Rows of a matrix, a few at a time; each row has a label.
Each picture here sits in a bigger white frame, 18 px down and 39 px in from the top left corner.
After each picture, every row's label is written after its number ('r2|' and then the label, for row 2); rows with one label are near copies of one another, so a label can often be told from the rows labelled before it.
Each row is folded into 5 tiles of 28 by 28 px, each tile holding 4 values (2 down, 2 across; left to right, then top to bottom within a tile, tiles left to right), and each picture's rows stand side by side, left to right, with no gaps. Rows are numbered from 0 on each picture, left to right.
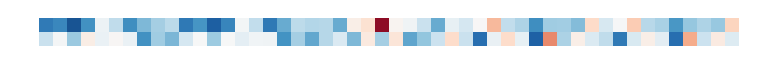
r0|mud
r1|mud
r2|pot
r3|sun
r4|sun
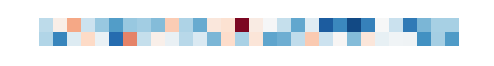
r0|sun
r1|pot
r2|mud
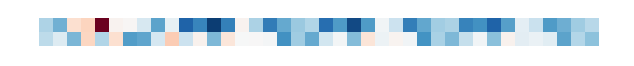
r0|pot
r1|mud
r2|mud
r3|mud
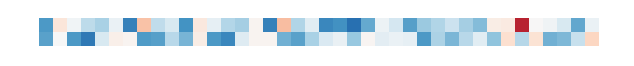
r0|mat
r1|mat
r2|mud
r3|pot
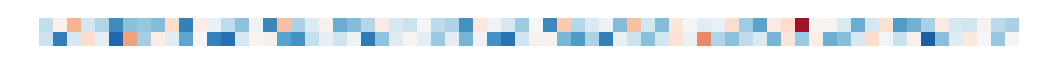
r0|sun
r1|mat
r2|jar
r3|mat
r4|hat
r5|pot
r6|jar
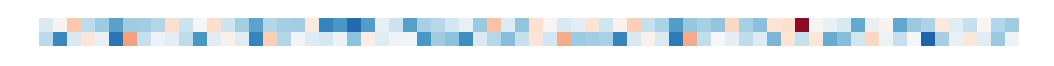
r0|sun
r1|sun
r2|mud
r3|hat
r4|sun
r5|pot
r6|jar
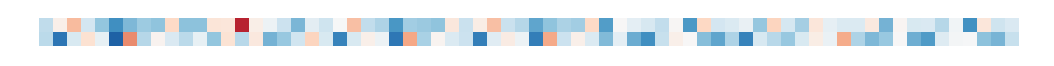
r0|sun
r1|pot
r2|sun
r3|sun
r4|mat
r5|hat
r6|mat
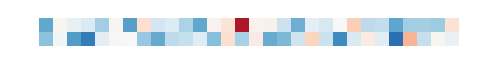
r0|mat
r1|pot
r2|sun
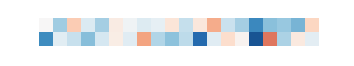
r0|hat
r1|sun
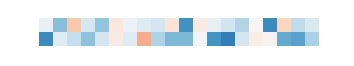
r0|hat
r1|mat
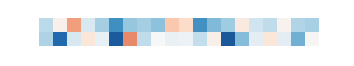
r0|sun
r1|jar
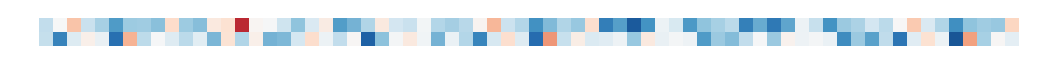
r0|sun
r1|pot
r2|jar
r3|sun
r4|mud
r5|mud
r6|sun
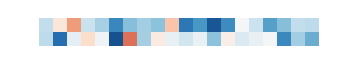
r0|sun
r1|mud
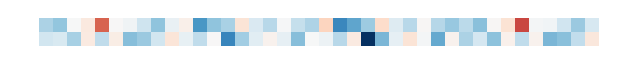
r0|pot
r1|jar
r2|jar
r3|pot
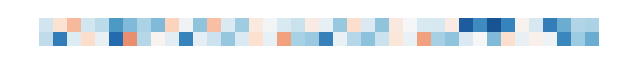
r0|sun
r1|hat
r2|hat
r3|mud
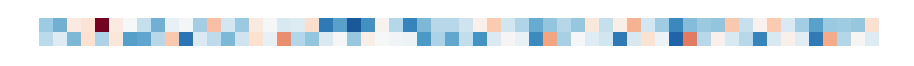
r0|pot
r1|hat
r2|mud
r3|sun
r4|sun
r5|sun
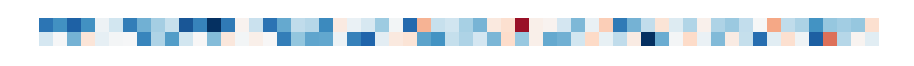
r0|mud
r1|mud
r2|mat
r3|pot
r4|jar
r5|sun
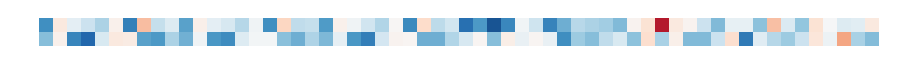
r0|mat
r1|mat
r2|mat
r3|mud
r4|pot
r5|hat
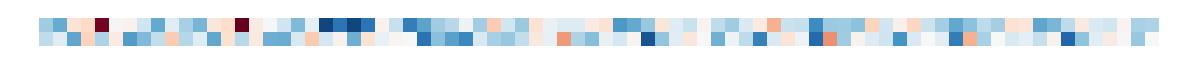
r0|pot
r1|pot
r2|mud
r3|hat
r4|jar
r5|sun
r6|sun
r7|jar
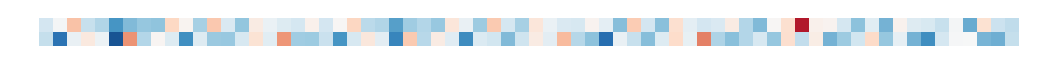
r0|sun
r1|hat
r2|sun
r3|hat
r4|hat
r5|pot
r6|mat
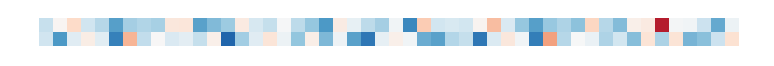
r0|sun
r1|jar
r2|mat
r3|sun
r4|pot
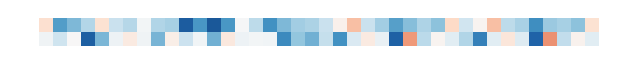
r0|jar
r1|mud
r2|sun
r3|sun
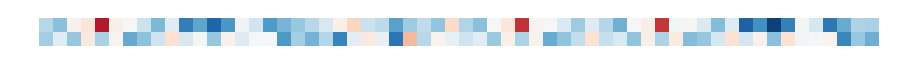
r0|pot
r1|mud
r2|sun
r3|pot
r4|pot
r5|mud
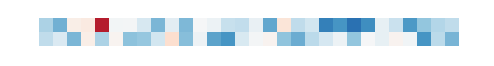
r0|pot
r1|mat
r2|mud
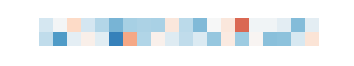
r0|sun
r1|pot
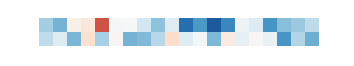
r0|pot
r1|mud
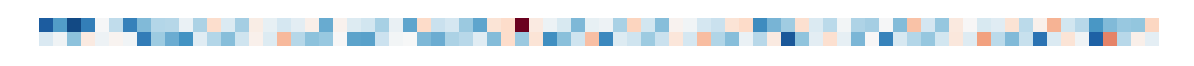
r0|mud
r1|hat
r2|mat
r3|pot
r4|hat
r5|jar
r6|hat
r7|sun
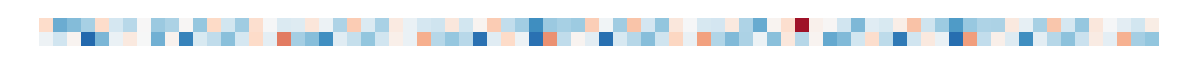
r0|jar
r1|hat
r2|hat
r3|sun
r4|hat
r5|pot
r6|sun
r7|hat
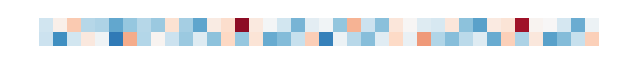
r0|sun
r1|pot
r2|hat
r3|pot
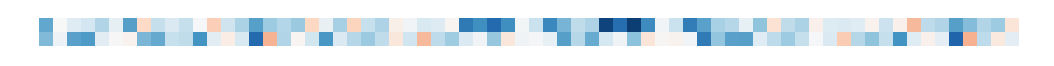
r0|mat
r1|sun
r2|hat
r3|mud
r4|mud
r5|hat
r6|sun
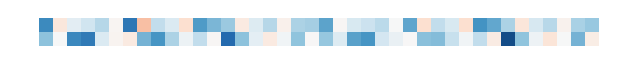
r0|mat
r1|jar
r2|mat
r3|jar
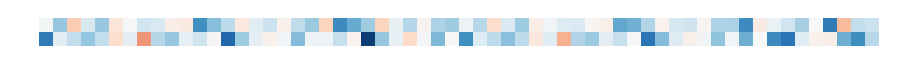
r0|hat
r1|jar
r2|jar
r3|hat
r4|jar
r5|mat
